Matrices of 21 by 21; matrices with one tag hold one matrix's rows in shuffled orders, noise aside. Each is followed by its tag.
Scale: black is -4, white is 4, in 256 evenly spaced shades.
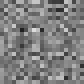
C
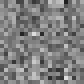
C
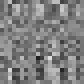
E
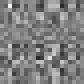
E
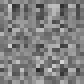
E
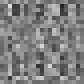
E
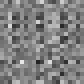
E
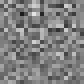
C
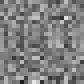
C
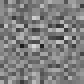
C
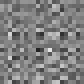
E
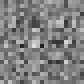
C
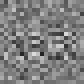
C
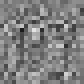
C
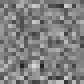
C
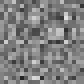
C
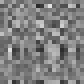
E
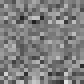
C
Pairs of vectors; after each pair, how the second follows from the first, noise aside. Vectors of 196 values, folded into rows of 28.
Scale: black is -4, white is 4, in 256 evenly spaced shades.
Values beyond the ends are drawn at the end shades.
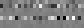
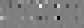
partly zeroed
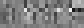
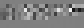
partly zeroed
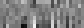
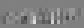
partly zeroed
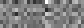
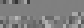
partly zeroed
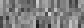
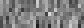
copied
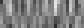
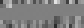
partly zeroed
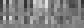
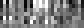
scaled up
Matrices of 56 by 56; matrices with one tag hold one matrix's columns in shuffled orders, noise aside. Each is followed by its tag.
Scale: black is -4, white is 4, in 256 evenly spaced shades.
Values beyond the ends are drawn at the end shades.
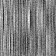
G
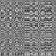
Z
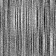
G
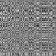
Z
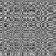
Z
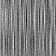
G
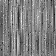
G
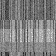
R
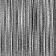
G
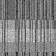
R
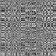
Z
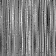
G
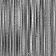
G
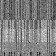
R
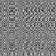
Z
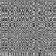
Z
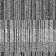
R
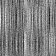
G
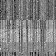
R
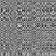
Z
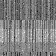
R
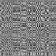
Z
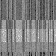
R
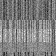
R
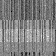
R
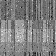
R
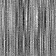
G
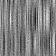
G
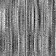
G
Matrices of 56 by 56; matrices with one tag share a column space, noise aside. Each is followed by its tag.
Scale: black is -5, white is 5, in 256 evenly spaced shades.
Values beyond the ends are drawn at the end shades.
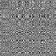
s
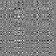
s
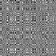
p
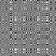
p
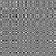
s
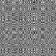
p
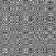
p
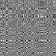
s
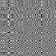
s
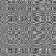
p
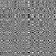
s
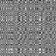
p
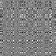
s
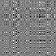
s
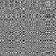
s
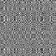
p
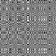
p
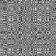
p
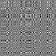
s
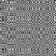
p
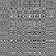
s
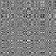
s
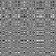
s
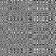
p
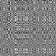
p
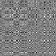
s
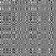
p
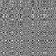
s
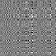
s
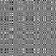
p
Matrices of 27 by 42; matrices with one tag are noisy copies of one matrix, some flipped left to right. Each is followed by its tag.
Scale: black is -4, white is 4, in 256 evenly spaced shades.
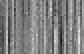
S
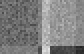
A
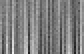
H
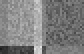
A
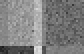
A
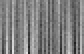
H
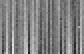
H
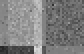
A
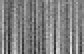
H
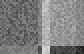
A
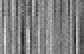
S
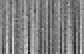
H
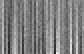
H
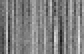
S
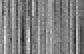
S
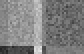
A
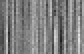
S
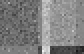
A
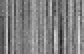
S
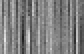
S
